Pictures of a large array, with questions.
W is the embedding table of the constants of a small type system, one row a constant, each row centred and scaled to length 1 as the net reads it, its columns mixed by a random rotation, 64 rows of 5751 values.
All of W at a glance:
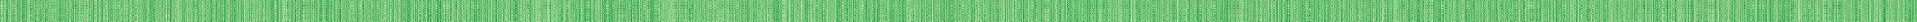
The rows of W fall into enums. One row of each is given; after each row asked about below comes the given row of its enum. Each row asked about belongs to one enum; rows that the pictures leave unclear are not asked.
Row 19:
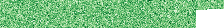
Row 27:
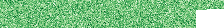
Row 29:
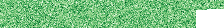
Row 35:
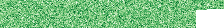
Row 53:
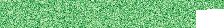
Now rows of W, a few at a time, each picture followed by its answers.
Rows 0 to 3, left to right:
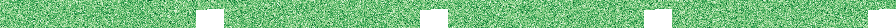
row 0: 19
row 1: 27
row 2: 29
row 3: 53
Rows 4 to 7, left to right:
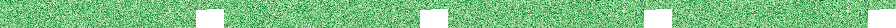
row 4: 27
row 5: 29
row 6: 19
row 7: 19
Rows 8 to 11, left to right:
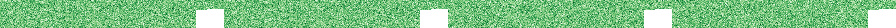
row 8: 53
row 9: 53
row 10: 29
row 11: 27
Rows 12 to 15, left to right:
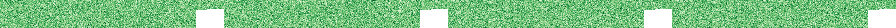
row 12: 27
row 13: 19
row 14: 53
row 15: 53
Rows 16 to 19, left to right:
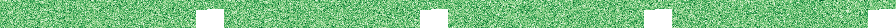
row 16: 53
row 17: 53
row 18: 29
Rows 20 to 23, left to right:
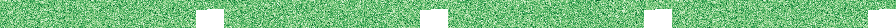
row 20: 53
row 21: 27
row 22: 19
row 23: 53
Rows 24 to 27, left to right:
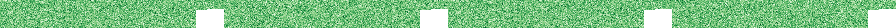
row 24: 53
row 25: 29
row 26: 53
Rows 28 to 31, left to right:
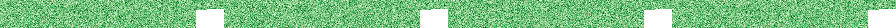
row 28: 35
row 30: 53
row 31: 35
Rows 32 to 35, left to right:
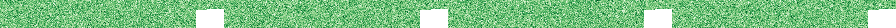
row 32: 27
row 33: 29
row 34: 19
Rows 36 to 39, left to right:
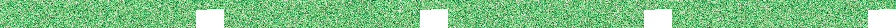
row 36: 35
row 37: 19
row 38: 27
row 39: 53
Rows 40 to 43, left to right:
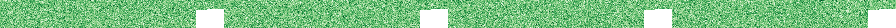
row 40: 53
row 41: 35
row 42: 27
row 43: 19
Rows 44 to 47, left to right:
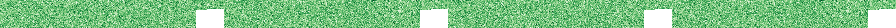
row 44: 35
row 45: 19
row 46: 27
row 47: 19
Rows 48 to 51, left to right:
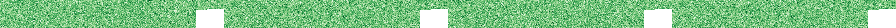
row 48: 19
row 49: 35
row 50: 27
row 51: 35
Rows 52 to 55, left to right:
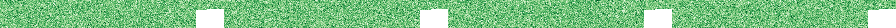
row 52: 27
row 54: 19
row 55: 35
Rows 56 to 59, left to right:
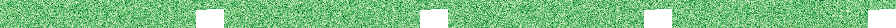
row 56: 35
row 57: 35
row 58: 29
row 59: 19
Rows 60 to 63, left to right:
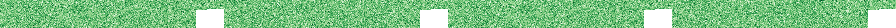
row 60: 29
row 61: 27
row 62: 29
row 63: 19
